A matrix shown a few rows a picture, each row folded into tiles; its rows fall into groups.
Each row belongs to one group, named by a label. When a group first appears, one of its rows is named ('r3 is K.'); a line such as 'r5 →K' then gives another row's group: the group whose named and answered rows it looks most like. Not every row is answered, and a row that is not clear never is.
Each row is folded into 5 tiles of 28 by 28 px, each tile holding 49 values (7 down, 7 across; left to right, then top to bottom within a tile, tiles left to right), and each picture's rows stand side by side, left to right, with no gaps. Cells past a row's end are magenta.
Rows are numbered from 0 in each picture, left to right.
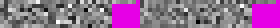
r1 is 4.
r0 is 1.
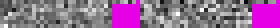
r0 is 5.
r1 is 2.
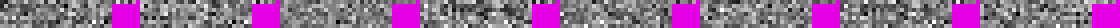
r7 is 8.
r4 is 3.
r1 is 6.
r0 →5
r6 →5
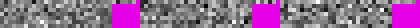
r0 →3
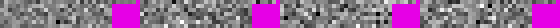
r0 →4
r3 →4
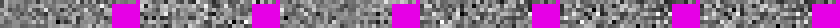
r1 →6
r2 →8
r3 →2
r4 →2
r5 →2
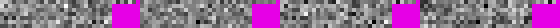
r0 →6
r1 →4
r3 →5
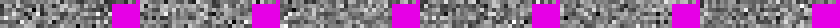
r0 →2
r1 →6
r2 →5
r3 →5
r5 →4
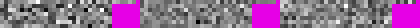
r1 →4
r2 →6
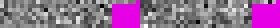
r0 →1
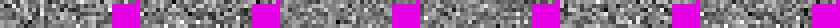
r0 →8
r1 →3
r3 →2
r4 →1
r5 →3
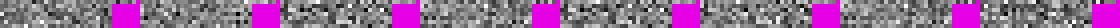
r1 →8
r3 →6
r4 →1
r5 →1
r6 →6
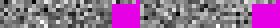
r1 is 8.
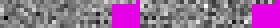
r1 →6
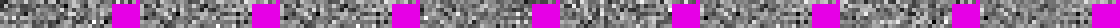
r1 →8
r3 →2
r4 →8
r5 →8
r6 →6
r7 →8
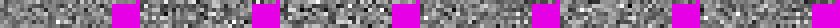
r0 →1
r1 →5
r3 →2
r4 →4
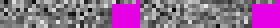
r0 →3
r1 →2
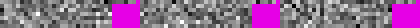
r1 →3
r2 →2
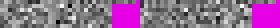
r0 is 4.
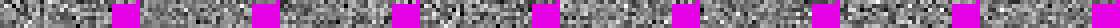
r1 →4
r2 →5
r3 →2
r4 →6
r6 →1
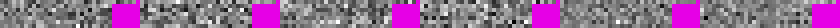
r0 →3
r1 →1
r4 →1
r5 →8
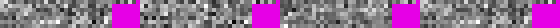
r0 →6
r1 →6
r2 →5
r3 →6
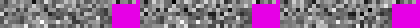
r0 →3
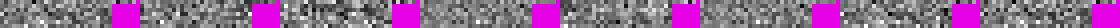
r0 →3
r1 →2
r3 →1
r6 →3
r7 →3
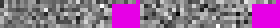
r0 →4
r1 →8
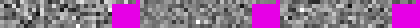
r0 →8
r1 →1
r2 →4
